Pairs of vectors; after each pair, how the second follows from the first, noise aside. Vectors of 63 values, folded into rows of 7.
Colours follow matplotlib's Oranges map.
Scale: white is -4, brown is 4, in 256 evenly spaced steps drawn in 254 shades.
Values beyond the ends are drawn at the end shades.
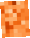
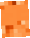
partly zeroed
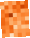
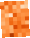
negated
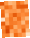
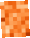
negated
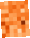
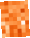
negated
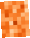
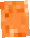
partly zeroed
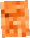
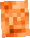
shuffled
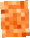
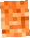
wrapped around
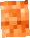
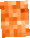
negated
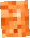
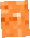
partly zeroed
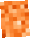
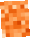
negated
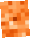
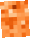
wrapped around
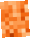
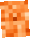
wrapped around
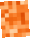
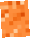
partly zeroed
